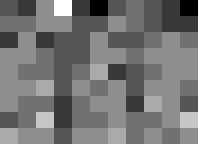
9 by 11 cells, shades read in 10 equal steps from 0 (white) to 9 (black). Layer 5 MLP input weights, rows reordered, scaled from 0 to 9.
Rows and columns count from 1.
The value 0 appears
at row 1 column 4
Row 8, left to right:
6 5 2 7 5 5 4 5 5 4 2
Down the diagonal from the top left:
6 5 7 6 5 5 4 5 4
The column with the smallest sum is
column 3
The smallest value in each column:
3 4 2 0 4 3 3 5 3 4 2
